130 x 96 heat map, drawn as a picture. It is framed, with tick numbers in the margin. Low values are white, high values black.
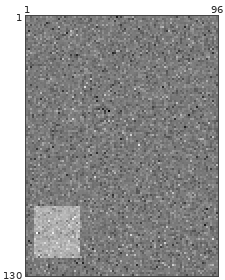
Average level on the scale: 50%. Ninth with the lowest average: bottom left. Odd patch: lower, in the bottom left.
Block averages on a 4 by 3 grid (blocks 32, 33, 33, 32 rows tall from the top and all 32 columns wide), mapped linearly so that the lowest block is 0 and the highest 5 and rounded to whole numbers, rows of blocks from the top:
5 5 5 / 5 5 5 / 4 5 5 / 0 5 5
